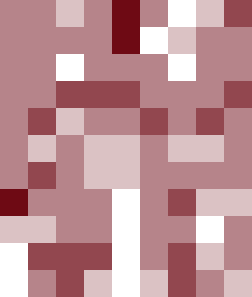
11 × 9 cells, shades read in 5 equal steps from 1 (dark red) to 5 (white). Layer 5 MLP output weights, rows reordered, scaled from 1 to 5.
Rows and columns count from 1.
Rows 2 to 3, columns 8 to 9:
3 3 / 3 3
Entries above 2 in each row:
7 8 9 5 6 9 8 7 9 5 7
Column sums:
36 32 34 34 38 35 36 38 33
